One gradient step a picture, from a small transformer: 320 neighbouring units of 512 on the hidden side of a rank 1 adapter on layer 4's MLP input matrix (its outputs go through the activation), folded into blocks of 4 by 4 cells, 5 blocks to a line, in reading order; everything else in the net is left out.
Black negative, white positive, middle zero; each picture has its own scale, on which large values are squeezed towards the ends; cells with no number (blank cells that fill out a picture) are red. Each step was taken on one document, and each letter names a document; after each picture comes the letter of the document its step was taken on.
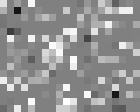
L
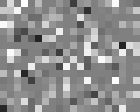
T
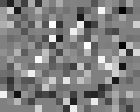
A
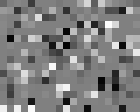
L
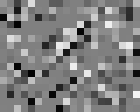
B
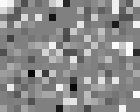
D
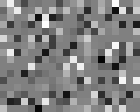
T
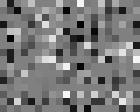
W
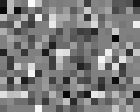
A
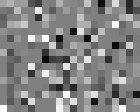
D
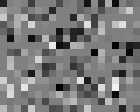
L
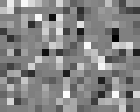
A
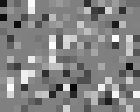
B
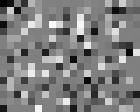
A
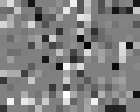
T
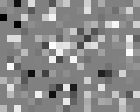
B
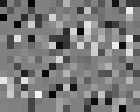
B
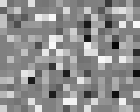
A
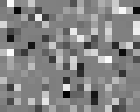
W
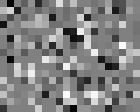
A
